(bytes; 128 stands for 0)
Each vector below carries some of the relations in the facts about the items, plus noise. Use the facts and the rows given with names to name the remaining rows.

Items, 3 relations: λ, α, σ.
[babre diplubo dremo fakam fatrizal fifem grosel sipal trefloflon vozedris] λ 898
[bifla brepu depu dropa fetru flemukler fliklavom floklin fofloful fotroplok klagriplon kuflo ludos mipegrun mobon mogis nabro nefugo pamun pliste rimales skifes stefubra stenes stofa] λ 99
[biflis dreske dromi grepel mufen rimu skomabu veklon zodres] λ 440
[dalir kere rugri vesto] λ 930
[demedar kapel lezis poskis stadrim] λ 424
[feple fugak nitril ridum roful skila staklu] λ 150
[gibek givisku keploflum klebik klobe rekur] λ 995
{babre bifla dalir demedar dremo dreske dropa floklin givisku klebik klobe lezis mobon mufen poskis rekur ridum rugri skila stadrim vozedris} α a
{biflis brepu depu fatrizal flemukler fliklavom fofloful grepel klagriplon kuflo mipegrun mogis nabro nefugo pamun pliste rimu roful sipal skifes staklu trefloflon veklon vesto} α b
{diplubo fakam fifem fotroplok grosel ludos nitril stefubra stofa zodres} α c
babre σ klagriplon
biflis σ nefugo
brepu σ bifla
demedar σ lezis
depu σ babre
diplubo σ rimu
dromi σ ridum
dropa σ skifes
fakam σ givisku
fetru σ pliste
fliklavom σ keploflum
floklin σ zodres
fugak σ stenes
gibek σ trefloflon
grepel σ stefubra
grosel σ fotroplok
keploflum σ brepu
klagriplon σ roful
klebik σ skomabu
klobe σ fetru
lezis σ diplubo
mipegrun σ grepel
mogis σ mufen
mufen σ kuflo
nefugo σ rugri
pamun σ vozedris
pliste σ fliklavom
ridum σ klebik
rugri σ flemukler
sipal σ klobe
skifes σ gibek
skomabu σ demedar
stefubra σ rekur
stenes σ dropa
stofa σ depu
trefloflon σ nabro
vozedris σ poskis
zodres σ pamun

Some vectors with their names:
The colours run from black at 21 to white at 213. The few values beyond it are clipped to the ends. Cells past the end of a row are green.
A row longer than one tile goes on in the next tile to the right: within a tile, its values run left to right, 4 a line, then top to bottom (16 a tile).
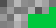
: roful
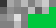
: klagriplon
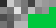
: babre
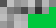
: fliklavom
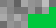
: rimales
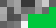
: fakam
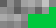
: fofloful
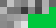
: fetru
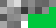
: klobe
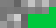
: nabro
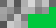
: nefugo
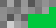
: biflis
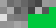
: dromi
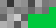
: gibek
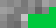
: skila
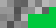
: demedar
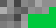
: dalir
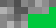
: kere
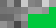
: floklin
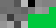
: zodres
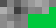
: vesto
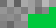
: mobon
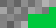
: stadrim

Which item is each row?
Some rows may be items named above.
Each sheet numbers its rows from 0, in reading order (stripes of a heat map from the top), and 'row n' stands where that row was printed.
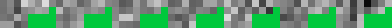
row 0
pamun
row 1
fatrizal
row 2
stenes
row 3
givisku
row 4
ridum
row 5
poskis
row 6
mufen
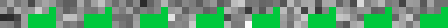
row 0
vozedris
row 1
stenes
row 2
dreske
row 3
nitril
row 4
klobe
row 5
bifla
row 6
fotroplok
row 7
gibek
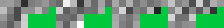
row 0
diplubo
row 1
sipal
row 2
klebik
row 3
ridum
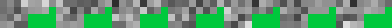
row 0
pamun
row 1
skomabu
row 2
stofa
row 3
grepel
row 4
grosel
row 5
dalir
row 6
rugri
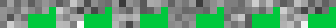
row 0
biflis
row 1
keploflum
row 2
fugak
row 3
veklon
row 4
nabro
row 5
keploflum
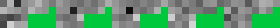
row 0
rugri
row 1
rimu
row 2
rimu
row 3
nitril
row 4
trefloflon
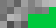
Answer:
dropa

